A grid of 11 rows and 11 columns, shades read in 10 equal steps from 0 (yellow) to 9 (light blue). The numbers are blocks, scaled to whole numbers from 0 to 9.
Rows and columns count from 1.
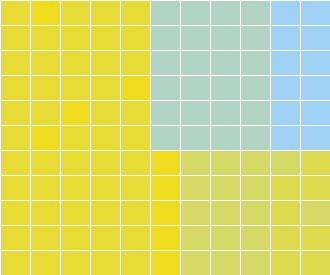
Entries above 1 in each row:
6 6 6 6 6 6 5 5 5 5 5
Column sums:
11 9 10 11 10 42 57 57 57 65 65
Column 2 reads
0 1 1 1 1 0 1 1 1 1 1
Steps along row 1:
down up same same up same same same up same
